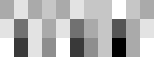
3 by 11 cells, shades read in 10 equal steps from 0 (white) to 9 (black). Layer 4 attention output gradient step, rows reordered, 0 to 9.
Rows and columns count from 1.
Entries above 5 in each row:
0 1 3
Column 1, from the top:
3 1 0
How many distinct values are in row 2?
5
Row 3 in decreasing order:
9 7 7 4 4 3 2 1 0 0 0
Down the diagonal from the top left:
3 5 1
